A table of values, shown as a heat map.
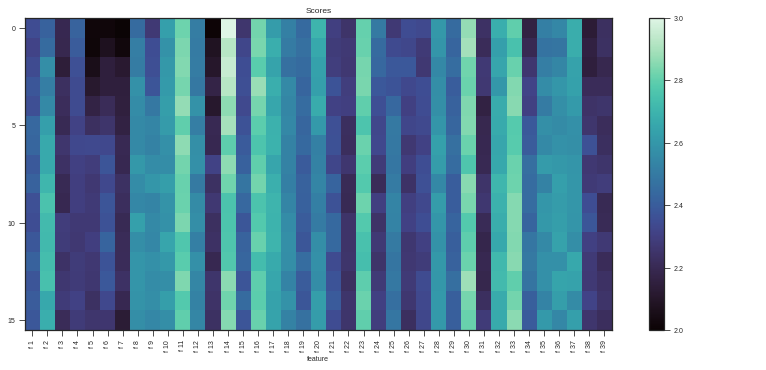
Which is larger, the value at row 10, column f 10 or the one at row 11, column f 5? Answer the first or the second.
the first
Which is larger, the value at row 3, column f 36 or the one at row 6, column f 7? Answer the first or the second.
the first
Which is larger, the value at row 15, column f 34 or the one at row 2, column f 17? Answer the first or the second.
the second
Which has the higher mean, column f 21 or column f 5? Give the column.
f 21
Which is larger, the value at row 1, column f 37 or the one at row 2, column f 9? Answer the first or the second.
the first
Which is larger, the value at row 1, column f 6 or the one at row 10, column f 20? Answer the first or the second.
the second
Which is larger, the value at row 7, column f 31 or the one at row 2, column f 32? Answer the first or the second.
the second
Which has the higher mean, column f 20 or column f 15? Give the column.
f 20
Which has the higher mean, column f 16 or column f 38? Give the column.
f 16
